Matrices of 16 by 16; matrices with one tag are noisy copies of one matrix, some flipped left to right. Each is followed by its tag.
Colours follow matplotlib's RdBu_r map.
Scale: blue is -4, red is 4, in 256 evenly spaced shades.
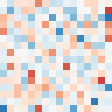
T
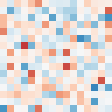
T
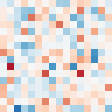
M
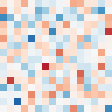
T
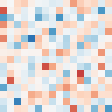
T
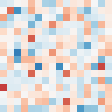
M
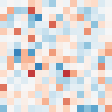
M
